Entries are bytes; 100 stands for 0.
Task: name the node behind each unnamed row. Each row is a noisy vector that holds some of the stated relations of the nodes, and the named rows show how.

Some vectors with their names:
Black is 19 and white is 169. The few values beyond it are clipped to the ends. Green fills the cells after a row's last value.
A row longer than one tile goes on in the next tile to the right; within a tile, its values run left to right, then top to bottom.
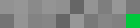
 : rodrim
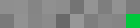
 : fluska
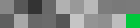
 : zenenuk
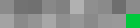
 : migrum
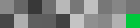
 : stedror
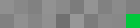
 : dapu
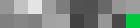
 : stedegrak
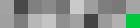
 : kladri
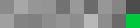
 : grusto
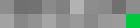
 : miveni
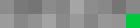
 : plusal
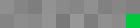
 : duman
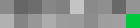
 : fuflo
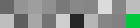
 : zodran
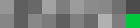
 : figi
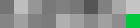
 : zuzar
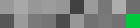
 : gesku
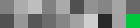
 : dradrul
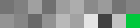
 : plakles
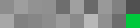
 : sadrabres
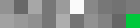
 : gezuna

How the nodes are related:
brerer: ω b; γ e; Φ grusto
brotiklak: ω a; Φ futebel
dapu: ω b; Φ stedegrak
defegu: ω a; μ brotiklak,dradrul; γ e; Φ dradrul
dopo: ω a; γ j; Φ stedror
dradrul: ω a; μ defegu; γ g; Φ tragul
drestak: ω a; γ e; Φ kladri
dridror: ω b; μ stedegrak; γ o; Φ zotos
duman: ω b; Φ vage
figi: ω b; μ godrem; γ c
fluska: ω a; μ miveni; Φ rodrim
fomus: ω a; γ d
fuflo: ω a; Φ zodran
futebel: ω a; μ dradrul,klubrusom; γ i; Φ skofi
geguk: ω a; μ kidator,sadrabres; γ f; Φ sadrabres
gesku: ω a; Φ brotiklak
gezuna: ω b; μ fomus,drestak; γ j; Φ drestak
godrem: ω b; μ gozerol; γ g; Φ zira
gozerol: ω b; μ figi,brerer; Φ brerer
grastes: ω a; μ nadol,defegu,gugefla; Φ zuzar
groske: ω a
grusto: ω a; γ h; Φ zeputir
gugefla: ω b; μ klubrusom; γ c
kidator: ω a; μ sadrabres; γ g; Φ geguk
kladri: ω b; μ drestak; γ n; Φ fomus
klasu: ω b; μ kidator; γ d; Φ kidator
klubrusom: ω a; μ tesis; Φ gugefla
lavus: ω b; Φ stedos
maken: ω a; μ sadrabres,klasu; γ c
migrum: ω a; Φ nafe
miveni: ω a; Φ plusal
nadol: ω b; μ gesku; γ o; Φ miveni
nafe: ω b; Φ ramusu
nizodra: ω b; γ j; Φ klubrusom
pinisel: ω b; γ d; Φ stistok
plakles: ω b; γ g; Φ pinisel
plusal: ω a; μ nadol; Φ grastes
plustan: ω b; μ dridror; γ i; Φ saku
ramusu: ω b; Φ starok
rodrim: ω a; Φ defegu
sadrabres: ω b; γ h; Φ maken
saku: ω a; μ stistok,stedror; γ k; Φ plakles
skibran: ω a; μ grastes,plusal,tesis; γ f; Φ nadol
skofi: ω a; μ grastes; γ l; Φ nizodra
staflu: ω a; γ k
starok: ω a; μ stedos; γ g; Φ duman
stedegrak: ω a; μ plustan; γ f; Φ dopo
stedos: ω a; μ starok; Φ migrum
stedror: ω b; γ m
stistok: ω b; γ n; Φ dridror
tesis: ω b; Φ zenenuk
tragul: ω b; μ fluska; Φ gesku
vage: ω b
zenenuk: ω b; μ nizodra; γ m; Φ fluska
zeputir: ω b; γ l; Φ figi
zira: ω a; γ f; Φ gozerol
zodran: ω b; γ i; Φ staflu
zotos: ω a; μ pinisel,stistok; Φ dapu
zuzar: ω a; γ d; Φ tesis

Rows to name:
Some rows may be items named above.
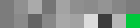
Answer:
starok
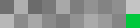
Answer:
brerer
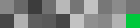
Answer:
stedror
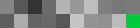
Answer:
zenenuk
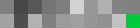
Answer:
saku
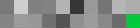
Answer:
defegu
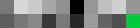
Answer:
futebel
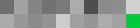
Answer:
klasu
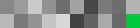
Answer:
skibran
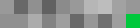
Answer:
zeputir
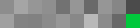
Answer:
grusto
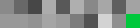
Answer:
nadol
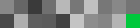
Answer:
stedror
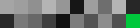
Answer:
gugefla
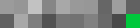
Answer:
dopo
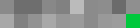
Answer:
stedos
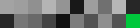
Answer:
gugefla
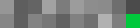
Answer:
figi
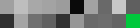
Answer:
klubrusom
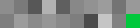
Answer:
dridror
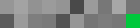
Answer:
tragul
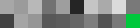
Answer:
skofi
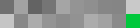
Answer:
drestak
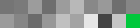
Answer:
kidator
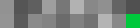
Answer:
maken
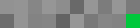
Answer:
rodrim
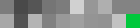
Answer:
saku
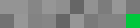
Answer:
rodrim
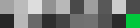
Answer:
nizodra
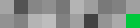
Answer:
stistok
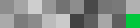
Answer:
geguk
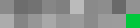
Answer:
stedos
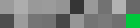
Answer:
brotiklak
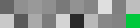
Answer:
plustan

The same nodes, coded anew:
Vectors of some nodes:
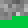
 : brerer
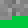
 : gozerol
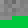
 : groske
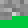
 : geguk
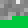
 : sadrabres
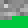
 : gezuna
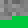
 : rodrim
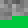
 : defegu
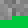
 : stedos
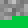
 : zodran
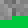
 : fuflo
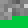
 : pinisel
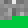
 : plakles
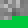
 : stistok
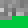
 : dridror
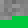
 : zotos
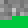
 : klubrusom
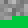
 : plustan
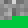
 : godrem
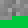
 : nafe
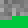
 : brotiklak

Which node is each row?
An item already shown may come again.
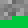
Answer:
figi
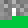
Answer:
nizodra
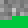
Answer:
klubrusom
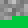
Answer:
zodran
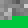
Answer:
klasu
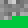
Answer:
futebel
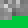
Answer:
kladri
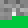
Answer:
dopo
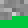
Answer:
skibran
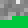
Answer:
sadrabres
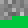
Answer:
gugefla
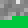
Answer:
grusto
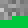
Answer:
zenenuk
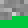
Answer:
skibran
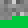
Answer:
dradrul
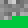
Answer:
futebel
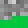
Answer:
futebel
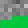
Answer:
zuzar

